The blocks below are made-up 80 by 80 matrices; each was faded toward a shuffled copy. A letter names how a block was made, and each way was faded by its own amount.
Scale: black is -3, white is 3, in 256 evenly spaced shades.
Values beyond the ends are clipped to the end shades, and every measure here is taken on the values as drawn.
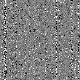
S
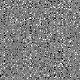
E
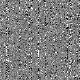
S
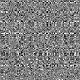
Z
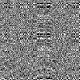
Z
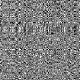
Z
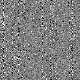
S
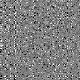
E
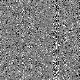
S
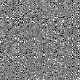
E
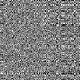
Z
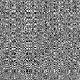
Z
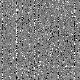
S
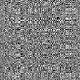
Z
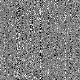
S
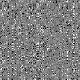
E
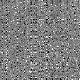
E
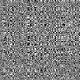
Z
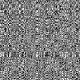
Z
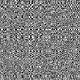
Z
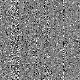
S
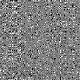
E
